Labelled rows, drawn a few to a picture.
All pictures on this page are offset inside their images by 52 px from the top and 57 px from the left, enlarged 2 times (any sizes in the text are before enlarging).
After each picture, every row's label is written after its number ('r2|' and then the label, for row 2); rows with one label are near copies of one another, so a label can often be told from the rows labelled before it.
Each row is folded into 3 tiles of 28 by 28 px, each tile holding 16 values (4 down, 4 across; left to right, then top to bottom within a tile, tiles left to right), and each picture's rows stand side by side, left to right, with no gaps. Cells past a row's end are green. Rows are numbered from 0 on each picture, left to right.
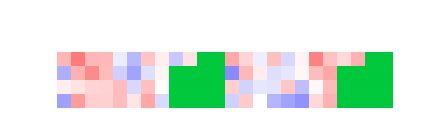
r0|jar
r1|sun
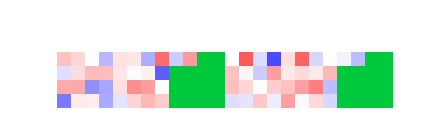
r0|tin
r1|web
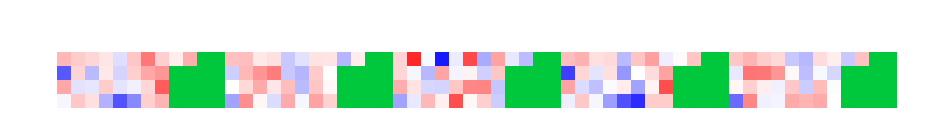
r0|sun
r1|jar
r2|web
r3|sun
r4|jar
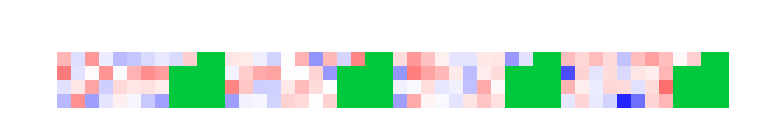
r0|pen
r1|tin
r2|jar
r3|sun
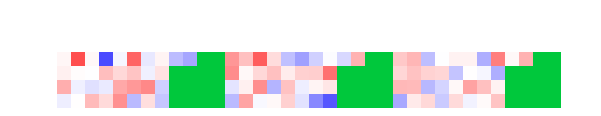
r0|web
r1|pen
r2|tin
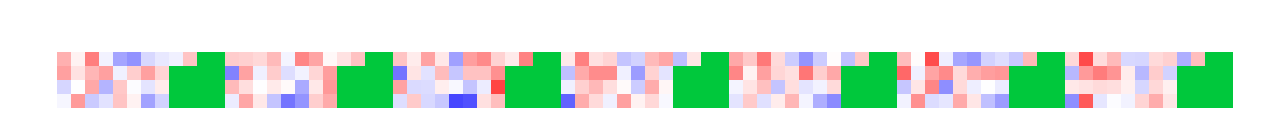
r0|pen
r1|sun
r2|sun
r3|jar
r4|pen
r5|pen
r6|jar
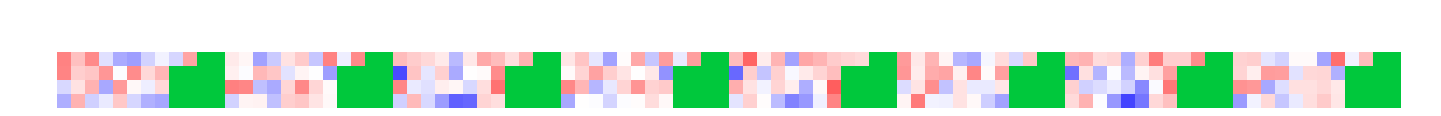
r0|pen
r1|tin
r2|sun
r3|tin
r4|sun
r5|pen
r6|sun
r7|tin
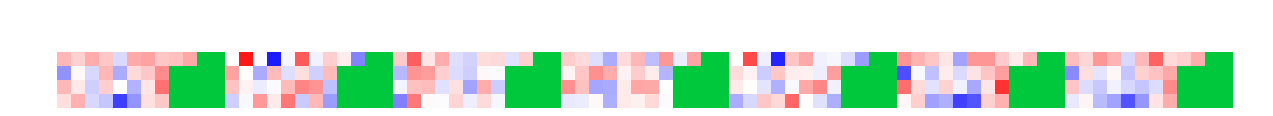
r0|sun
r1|web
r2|jar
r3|tin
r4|web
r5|sun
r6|sun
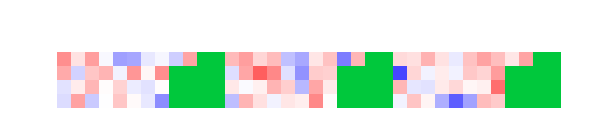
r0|pen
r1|jar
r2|sun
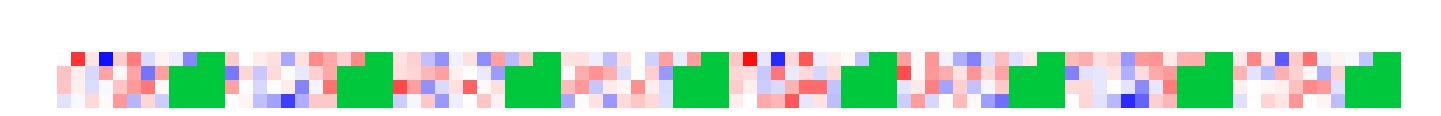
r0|web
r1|sun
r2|tin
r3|tin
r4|web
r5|pen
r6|sun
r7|web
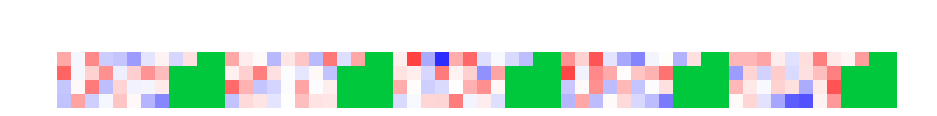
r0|pen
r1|tin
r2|web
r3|pen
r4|sun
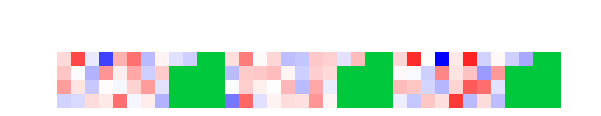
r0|web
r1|jar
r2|web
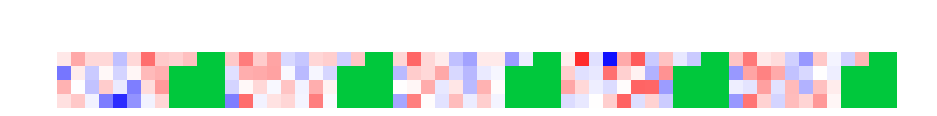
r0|sun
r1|jar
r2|jar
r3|web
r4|jar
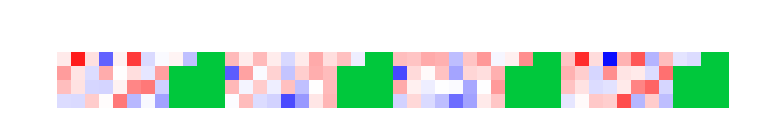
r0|web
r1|sun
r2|sun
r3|web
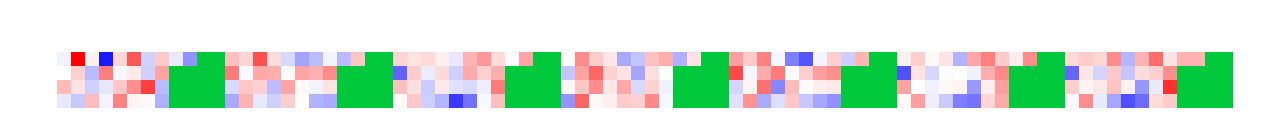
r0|web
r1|pen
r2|sun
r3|jar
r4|pen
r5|sun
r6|sun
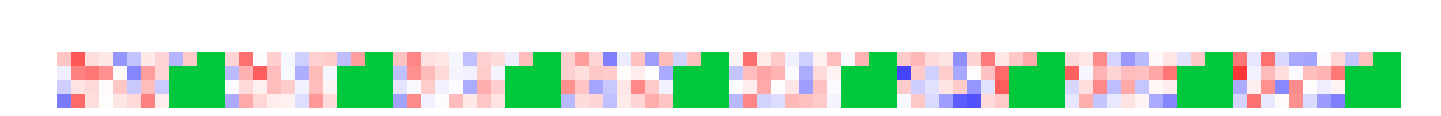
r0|jar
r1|jar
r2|jar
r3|tin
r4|jar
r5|sun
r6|pen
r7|pen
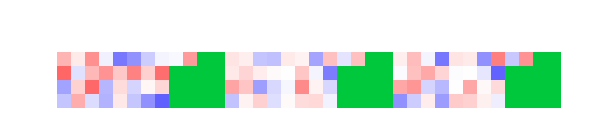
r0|pen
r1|tin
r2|tin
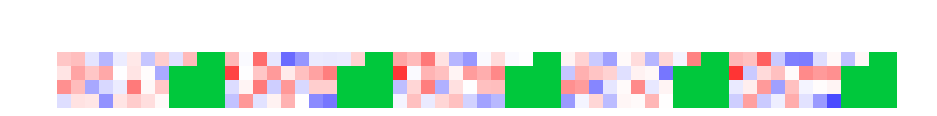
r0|tin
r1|pen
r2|pen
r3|tin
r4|pen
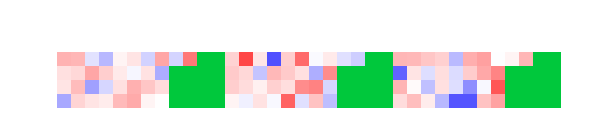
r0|tin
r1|web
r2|sun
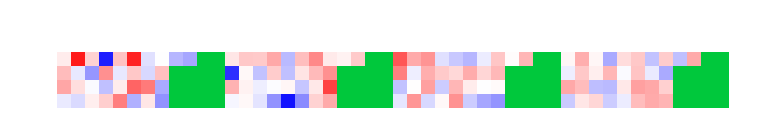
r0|web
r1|sun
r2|pen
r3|tin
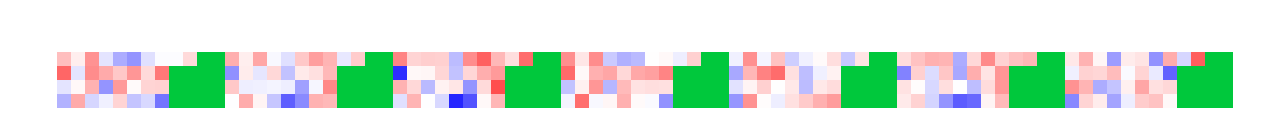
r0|pen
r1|sun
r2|sun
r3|pen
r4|jar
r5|sun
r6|tin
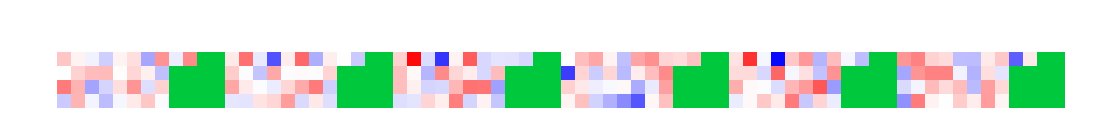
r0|tin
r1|web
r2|web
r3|sun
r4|web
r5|jar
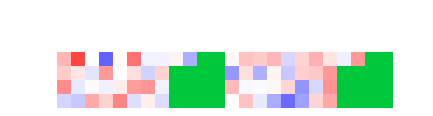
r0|web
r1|sun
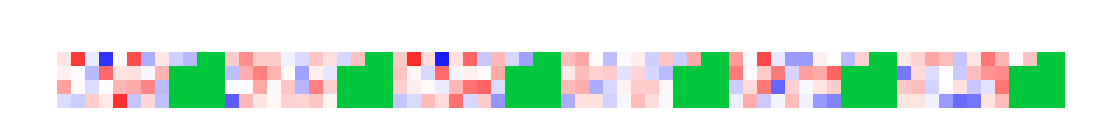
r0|web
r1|jar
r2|web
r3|tin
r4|pen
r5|sun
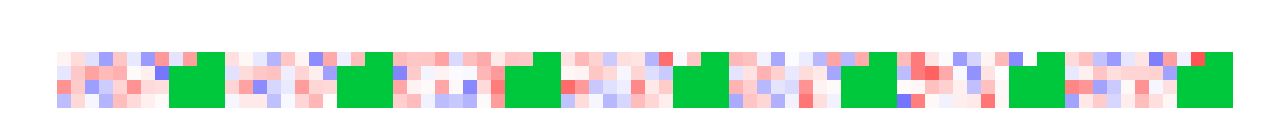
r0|tin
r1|tin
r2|sun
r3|tin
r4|tin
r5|jar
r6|tin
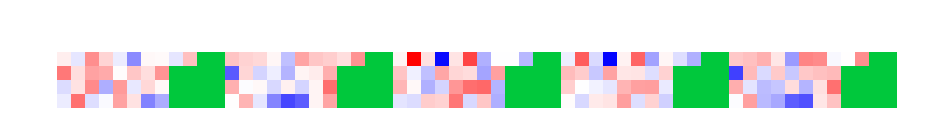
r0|pen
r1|sun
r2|web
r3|web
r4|sun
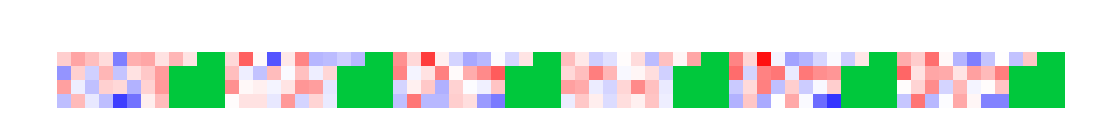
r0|sun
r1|web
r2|pen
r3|tin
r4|pen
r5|pen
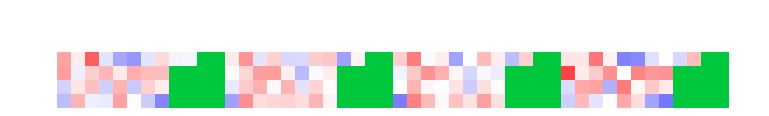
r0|pen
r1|jar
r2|jar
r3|pen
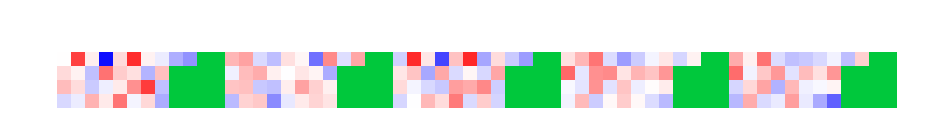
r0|web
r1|tin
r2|web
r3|pen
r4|pen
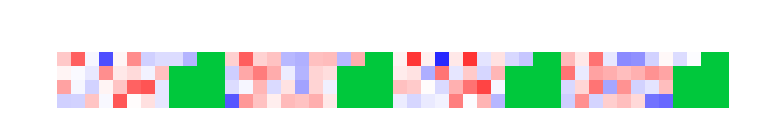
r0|web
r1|jar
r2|web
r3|pen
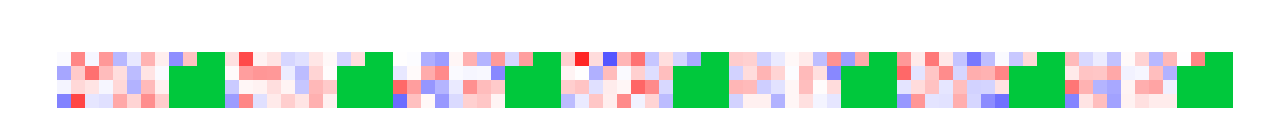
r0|jar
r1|jar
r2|tin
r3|web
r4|tin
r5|pen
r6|tin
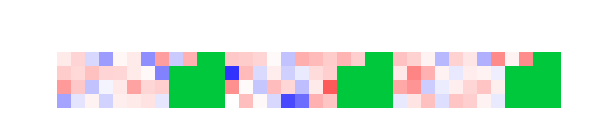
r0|tin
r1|sun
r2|tin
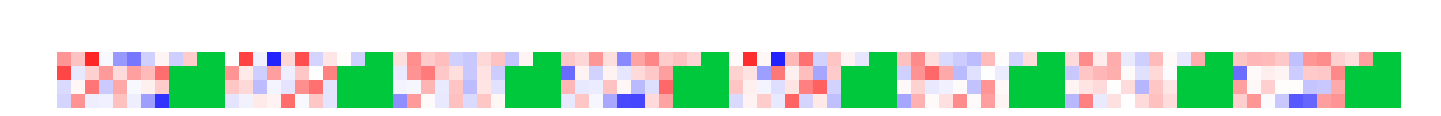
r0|pen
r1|web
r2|jar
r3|sun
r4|web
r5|jar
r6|jar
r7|sun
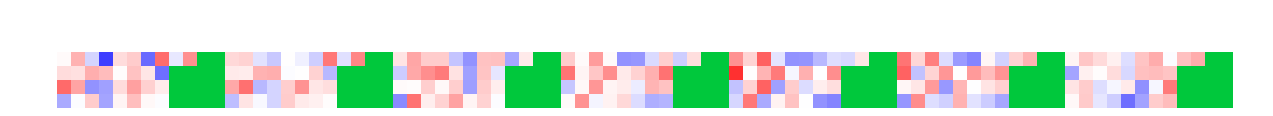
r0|tin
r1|tin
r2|jar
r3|pen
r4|pen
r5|pen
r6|sun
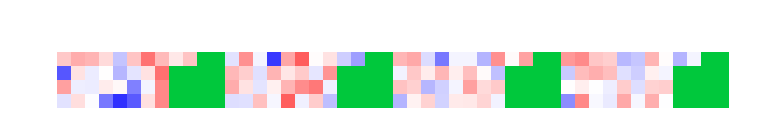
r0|sun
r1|web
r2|tin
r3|jar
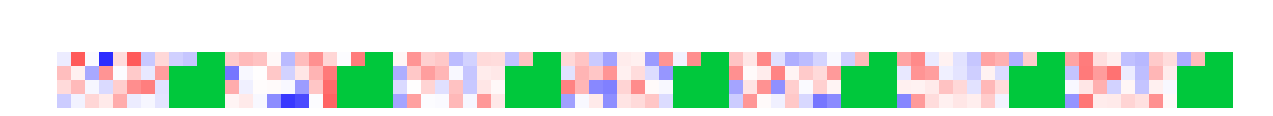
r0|web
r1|sun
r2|jar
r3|tin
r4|pen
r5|jar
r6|jar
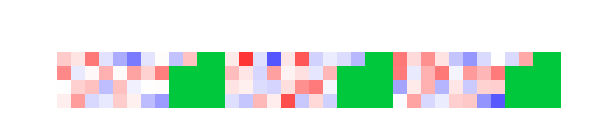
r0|pen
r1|web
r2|pen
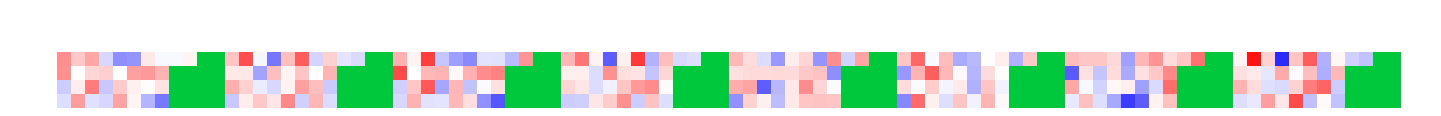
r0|pen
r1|web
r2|pen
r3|web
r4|tin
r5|jar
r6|sun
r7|web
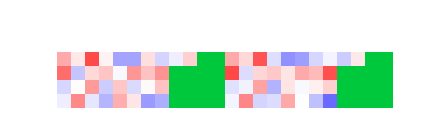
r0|pen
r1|pen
